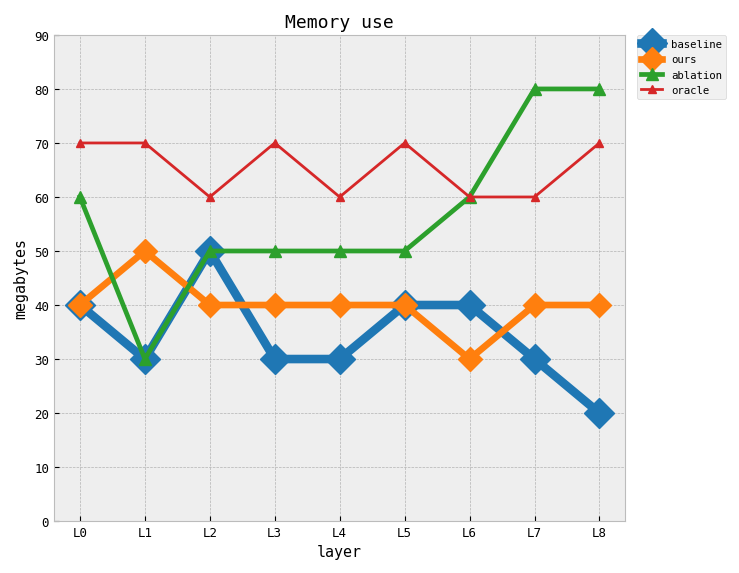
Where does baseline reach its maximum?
L2
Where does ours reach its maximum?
L1
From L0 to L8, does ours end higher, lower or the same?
the same
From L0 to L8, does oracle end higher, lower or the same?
the same
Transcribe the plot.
Title: Memory use
x-axis: layer, ticks L0 L1 L2 L3 L4 L5 L6 L7 L8
y-axis: megabytes, ticks 0 10 20 30 40 50 60 70 80 90
Legend: baseline, ours, ablation, oracle
Values:
baseline: 40 30 50 30 30 40 40 30 20
ours: 40 50 40 40 40 40 30 40 40
ablation: 60 30 50 50 50 50 60 80 80
oracle: 70 70 60 70 60 70 60 60 70
